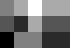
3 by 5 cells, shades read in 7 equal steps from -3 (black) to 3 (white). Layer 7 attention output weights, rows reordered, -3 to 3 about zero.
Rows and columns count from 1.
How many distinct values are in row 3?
3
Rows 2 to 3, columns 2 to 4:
-2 1 -1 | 0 0 -2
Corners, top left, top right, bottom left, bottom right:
0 1 -3 -2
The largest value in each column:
0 1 3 1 1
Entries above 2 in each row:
1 0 0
